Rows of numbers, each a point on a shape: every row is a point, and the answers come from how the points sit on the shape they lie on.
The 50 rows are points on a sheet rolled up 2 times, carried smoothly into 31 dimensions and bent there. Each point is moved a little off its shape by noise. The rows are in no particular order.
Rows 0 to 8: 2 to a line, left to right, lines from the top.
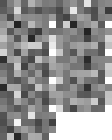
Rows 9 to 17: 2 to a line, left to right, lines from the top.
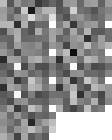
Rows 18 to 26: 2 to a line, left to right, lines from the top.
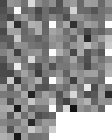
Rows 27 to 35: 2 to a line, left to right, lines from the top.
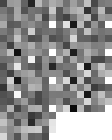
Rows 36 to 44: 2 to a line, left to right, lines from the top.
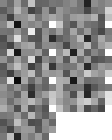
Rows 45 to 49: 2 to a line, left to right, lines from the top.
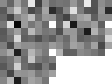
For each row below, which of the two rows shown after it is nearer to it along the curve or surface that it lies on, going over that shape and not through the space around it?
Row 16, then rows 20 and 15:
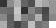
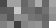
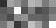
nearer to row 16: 15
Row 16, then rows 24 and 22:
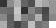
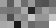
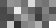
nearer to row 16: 22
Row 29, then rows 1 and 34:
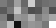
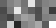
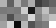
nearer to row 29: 1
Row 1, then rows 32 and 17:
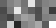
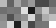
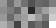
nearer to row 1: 32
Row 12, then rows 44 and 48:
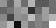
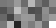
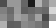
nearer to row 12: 44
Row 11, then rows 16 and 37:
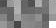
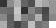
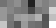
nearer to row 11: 37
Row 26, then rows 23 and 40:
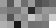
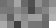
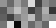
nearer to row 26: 23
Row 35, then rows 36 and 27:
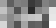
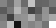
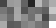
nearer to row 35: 27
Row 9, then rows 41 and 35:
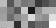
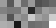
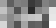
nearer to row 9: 35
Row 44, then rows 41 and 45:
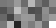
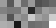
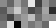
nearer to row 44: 41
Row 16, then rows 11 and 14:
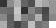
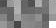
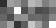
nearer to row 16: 14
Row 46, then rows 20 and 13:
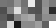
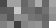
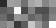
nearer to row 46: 13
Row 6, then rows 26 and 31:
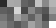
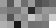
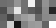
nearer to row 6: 31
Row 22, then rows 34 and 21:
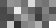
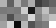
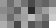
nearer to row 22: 34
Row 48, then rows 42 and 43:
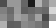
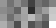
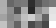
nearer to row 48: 42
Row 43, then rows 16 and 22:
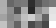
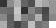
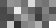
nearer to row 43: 22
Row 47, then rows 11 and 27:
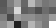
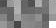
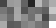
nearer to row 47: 11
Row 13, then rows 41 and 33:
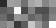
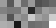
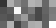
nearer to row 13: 33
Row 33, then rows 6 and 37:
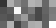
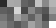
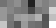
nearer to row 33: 6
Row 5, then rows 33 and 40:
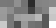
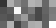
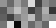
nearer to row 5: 33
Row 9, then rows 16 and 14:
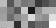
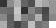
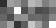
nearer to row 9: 14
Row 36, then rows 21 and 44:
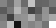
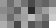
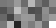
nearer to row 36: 44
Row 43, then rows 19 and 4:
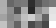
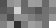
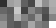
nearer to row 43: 4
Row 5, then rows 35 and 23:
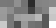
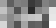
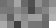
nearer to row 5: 23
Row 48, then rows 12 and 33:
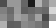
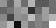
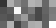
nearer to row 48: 33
